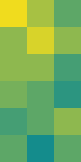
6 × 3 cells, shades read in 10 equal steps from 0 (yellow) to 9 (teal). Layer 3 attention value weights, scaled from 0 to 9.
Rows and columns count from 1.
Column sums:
26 29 35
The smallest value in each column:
0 1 4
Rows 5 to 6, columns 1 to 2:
7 6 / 6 9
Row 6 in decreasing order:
9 6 6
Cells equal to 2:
0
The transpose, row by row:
0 4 4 5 7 6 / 3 1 4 6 6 9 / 6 4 7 8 4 6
